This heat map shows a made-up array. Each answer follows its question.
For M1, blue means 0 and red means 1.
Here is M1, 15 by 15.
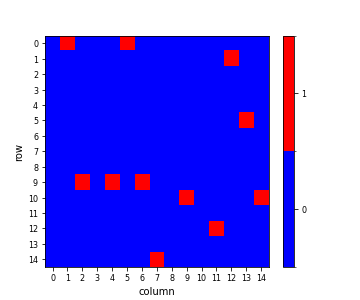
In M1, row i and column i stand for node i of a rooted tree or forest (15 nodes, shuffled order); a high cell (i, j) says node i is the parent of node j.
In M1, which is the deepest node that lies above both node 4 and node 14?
10
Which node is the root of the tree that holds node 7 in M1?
10
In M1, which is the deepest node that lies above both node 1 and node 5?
0
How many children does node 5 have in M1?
1
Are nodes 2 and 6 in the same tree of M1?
yes
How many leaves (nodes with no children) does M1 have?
8
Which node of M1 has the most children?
9
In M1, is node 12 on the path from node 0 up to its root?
no
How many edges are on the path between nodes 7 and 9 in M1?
3
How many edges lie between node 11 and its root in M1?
3
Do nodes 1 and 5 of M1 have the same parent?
yes
